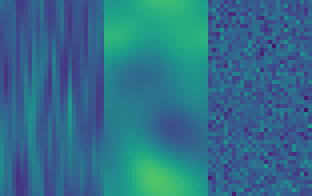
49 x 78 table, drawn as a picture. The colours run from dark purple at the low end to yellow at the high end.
It is made of 1 by 3 panels. Panel 1,1: low, streaked downward. Panel 1,2: middling, smooth, strong in contrast. Panel 1,3: low, fine-grained.
